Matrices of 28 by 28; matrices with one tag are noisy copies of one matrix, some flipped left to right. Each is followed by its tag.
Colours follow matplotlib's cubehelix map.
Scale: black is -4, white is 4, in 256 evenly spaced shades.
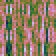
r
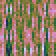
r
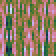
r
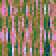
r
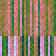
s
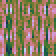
r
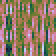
r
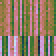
s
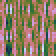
r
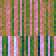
s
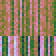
s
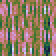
r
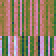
s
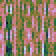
r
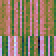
s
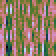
r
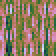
r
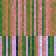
s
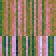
s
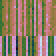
s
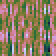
r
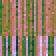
s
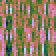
r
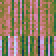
s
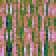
r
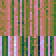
s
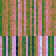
s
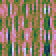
r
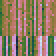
s
